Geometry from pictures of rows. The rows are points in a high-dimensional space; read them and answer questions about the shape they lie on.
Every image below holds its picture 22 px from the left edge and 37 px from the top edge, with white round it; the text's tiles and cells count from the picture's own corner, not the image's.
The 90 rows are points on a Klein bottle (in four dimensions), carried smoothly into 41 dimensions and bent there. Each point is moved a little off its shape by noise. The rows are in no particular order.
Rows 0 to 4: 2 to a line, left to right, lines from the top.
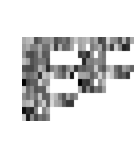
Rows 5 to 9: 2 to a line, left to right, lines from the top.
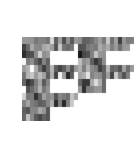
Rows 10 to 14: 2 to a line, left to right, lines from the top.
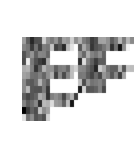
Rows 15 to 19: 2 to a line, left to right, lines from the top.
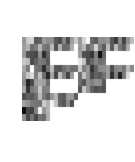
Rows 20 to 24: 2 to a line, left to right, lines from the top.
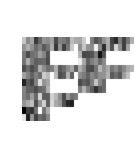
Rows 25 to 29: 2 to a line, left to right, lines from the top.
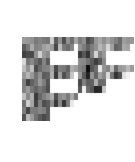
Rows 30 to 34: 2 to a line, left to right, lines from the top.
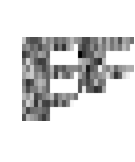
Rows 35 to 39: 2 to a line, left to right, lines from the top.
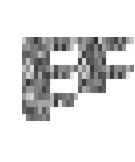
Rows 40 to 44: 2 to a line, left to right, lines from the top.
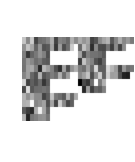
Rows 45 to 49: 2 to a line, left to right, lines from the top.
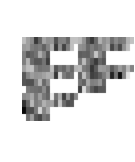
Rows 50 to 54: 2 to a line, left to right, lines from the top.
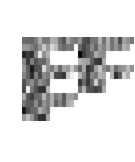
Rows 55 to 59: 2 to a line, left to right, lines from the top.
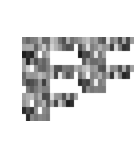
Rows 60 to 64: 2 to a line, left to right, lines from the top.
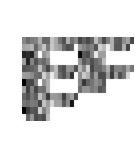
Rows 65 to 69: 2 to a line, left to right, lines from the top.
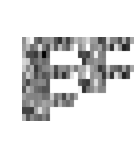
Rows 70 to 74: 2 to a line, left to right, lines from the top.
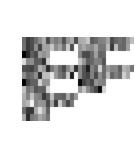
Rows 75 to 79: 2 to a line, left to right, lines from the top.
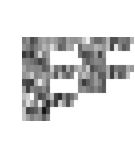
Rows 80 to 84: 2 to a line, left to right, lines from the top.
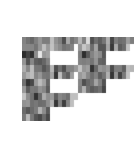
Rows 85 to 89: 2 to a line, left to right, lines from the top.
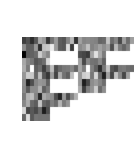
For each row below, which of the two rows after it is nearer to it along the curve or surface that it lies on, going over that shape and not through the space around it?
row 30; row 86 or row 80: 80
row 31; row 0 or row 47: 47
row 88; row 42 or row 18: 18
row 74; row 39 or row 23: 39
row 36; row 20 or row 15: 15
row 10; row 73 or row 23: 73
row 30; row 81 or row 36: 81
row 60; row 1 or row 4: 4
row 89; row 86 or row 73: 86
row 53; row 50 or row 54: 50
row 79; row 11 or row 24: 11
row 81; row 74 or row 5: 74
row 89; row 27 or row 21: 21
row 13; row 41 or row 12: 41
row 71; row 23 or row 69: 69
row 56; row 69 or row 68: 68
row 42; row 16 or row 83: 16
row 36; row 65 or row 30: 65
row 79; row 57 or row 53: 57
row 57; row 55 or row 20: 20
